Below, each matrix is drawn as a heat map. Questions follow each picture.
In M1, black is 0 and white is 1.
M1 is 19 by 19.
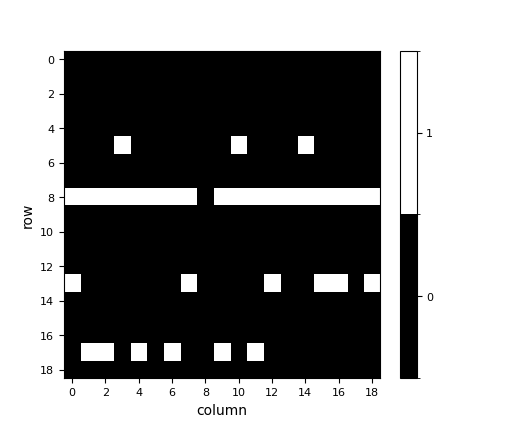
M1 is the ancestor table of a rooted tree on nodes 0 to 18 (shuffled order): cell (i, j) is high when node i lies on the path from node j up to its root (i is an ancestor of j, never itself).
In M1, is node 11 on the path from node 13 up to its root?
no
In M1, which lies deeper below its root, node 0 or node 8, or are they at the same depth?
node 0
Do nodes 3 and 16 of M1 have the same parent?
no
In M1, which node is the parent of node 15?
13
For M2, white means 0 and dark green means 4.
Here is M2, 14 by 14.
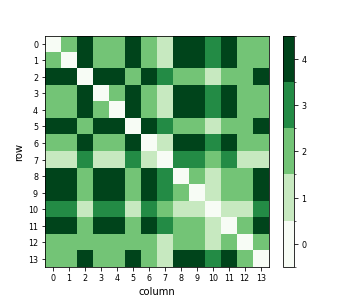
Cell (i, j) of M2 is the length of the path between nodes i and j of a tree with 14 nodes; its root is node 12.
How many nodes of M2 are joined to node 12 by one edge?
2
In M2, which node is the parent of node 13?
7
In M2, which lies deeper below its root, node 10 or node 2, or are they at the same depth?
node 2
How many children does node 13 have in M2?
0
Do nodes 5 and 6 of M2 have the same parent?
no
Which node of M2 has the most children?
7
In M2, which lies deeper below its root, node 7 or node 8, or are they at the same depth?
node 8
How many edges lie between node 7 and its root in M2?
1
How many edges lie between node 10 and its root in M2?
1
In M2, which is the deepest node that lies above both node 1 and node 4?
7
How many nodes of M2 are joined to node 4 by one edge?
1
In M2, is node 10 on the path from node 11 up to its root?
yes
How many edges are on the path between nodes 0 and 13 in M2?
2
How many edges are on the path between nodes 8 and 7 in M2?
3
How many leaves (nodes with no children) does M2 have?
11
